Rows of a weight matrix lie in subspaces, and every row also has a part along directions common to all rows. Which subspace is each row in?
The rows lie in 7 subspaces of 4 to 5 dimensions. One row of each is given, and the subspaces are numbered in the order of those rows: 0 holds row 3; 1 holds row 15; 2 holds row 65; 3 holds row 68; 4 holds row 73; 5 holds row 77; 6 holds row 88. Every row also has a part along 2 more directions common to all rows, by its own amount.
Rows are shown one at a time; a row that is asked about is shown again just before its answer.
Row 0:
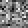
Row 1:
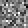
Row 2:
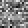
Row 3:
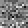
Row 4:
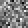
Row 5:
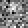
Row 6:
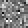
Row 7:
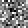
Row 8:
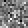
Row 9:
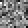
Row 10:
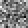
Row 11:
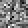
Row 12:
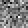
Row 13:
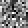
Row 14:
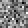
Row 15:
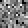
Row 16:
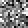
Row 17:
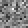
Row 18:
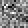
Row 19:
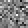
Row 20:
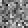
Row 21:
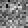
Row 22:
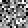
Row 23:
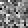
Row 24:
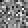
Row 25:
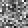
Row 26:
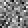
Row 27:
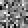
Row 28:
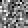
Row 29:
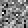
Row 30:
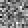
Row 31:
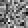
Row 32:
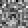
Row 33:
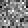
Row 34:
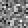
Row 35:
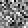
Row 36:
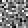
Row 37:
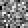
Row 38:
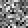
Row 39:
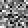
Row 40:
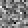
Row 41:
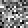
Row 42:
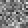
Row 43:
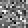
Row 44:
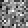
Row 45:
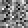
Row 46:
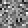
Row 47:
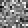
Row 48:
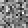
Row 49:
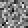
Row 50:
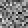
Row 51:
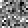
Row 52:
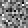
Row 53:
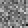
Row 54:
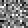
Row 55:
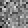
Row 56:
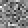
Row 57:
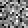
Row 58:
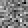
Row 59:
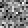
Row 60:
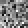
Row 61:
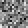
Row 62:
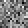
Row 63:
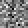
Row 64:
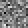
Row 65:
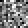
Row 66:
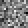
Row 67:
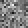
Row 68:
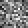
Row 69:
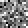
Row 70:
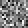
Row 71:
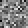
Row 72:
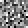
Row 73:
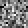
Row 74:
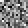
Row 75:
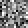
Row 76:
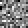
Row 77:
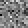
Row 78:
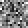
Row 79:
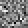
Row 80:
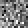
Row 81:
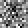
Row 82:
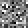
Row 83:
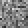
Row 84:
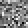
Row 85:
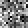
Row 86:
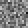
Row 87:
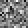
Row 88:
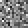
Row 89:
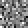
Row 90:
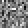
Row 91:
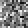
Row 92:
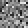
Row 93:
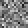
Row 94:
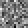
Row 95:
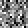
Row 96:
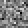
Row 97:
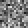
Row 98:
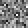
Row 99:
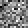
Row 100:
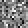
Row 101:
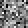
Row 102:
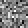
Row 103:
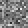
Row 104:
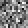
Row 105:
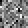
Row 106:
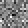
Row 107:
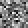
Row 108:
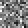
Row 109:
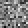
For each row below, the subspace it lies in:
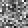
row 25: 3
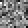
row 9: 2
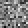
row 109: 5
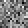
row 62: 1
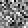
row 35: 1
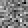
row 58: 1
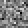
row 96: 4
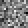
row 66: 1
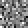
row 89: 0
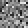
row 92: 5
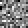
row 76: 2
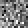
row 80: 2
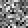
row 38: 6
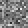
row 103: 3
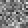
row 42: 1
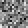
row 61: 4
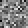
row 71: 3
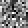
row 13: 6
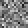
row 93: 2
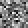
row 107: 0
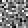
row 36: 1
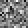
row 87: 6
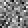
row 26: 5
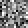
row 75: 2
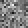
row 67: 6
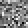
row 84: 0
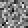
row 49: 2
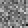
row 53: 6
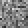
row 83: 0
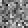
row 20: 3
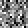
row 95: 5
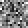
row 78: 2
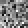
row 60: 2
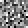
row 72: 2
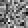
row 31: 1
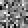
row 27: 2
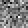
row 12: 5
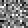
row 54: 5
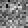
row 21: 0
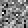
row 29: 4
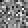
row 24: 6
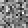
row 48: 6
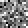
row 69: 2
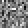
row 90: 0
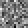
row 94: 2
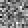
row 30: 0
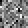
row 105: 3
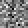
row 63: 3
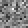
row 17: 3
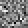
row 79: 4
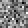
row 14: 1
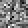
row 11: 3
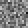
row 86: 1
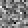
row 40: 4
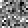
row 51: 6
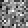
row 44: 6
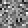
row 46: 1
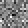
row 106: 5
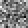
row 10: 3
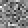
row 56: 3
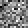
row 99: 3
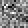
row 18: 6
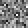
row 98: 4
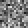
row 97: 1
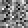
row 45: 3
